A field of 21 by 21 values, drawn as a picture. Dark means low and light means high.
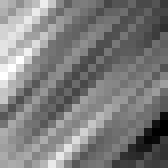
Streaks slant up to the right. The ninth with the lowest average is the bottom right. No lone cell stands out from its neighbours. Values rise toward the left.
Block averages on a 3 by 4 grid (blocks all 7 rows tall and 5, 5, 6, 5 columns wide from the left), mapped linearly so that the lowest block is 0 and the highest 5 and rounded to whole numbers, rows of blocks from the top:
5 3 2 1 / 4 2 2 2 / 3 3 2 0
